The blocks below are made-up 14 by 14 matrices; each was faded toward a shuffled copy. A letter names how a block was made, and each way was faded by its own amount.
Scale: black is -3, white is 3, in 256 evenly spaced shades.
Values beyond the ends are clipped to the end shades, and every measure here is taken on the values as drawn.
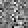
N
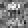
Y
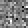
N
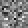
Y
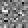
Y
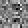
Y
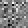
Y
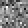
N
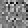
Y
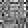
Y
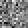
N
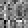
Y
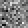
N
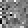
Y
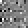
Y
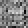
Y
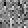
N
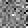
Y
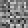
Y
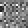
Y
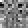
Y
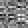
Y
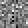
N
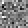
N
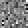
N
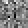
N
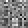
Y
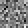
N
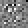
Y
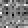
Y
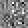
N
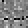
Y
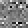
Y
